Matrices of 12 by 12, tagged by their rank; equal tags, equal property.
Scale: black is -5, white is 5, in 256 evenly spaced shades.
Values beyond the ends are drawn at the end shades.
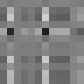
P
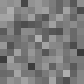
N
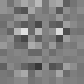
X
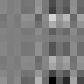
P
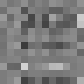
X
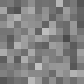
N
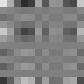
P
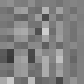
X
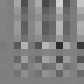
P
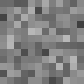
N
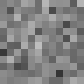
N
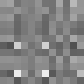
X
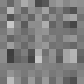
X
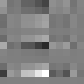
P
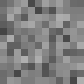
N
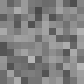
N
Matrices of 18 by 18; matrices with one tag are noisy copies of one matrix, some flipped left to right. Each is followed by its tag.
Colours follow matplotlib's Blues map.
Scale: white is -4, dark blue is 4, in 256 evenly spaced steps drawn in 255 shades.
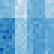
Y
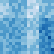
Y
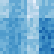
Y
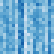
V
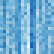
V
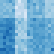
Y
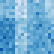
Y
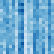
V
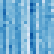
V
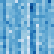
V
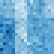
Y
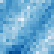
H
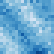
H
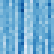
V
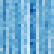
V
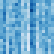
V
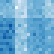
Y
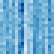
V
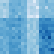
Y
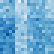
Y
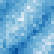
H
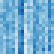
V
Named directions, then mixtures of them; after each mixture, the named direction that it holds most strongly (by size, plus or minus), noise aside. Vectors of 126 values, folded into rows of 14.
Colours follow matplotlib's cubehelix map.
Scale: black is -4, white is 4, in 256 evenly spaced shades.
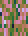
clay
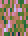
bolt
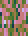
clay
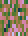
bolt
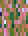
clay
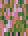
bolt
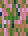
clay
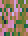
bolt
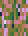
clay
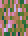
bolt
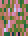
bolt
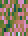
bolt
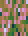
clay
